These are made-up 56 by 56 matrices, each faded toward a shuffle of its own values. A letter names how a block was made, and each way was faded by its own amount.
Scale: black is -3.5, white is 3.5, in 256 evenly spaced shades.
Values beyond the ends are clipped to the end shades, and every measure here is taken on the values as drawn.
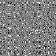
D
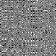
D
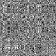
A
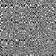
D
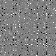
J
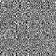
A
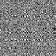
A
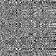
A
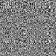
A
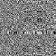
A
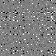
J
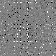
J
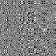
D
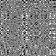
D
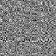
A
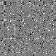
J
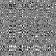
D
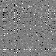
J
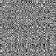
A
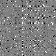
J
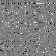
J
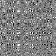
D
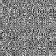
A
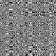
D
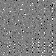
J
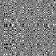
D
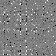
J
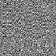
A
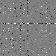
J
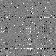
J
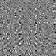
D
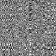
A
